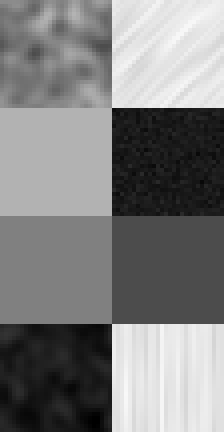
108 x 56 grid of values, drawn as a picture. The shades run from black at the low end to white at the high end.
The table splits into 4 rows of 2 panels. Panel 1,1: middling, blotchy. Panel 1,2: very high, slanting up to the right, faint in contrast. Panel 2,1: high, flat. Panel 2,2: very low, fine-grained, faint in contrast. Panel 3,1: middling, flat. Panel 3,2: low, flat. Panel 4,1: very low, blotchy, faint in contrast. Panel 4,2: very high, streaked downward, faint in contrast.
